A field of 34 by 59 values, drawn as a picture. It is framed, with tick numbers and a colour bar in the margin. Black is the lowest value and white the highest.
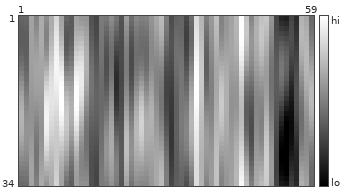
Histogram: bell-shaped. Ninth with the highest average: middle left. Grain: streaks running down.
